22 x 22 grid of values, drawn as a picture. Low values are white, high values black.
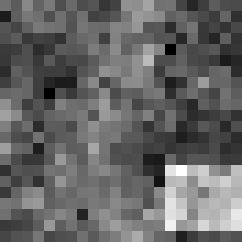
Stripes: none. Grain: blotchy. Mirror symmetry: none. Ninth with the lowest average: bottom right. Odd patch: lower, in the bottom right. Average level on the scale: 60%.
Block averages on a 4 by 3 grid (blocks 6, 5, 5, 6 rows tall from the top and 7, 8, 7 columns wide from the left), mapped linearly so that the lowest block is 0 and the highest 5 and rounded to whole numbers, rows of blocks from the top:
435 / 434 / 444 / 330
